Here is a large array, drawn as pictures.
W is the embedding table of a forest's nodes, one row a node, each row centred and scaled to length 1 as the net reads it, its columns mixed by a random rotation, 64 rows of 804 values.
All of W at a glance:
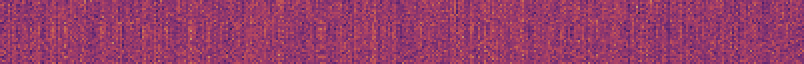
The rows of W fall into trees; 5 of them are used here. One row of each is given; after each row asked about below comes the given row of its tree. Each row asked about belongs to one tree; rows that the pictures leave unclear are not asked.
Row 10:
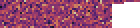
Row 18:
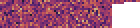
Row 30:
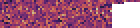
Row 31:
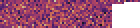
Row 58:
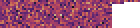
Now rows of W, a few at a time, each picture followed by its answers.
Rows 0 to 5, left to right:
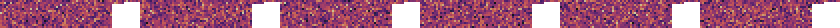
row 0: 18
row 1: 30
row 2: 18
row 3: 58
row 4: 10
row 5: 30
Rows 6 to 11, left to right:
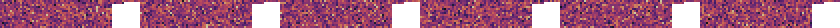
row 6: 30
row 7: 18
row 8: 18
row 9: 58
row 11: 30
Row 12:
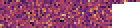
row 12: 30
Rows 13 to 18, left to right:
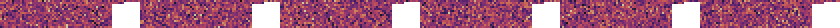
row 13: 18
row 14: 58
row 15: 31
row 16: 58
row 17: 30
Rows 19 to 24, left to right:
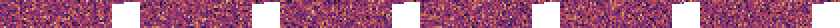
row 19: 10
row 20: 10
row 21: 30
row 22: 31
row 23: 31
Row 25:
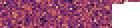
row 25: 18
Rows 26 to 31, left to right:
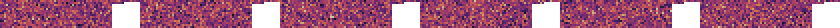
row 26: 31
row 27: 58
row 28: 31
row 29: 31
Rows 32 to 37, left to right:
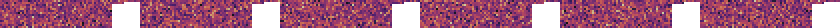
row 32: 31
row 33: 58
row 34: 31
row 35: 10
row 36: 30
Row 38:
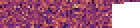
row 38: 10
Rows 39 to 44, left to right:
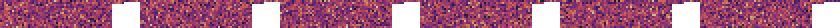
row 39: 31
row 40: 58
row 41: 18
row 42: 58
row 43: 30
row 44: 31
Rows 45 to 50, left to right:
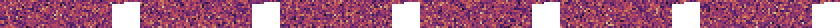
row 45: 58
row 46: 31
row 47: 58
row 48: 31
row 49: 30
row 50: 10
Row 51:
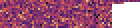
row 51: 10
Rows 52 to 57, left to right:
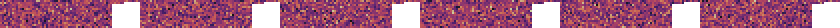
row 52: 18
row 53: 58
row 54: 10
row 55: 30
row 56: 31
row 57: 31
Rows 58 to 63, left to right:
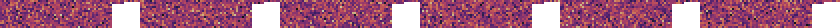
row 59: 30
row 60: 10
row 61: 58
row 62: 31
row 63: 18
